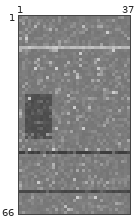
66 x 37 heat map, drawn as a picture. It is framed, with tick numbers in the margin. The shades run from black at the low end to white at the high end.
Rows 11, 46 and 59 differ from the rows beside them. The middle left is the ninth with the lowest average. Overall the values sit about 50% of the way up the scale. An odd patch, lower than its surroundings, sits in the middle left.
